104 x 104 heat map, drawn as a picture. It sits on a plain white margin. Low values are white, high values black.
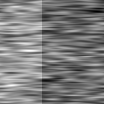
Histogram: bell-shaped. Seam: vertical, 40% of the way across, the right part higher. Ninth with the highest average: top right. Grain: streaks across.
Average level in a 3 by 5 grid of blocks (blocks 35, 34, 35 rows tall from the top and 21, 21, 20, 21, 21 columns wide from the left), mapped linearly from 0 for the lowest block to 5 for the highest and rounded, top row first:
1 1 5 5 5 / 1 0 3 4 4 / 0 1 5 4 4
